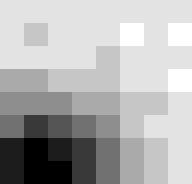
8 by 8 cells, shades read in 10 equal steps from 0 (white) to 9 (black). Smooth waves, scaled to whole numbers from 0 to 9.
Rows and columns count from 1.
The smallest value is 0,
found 3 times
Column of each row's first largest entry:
1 2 5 1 1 2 2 2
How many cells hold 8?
3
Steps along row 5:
same same down same down same down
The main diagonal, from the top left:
1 2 1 2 3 2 2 1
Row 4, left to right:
3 3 2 2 2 1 1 0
